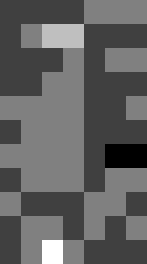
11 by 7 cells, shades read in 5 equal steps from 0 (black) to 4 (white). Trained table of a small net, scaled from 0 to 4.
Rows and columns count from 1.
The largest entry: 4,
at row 11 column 3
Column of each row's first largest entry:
5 3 4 3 1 2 1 2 1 2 3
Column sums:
14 18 22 20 14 14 15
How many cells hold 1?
37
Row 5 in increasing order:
1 1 2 2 2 2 2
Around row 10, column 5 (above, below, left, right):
2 1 1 1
